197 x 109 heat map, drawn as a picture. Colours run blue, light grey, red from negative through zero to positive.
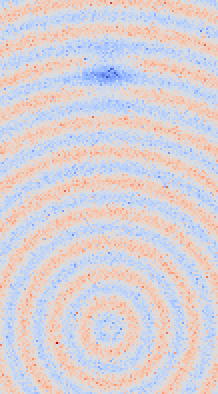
One dip sinks in the top middle. No row or column stands out. Overall the values sit about 50% of the way up the scale. The top middle is the ninth with the lowest average. Concentric rings centre on the bottom middle. There is no overall slope.
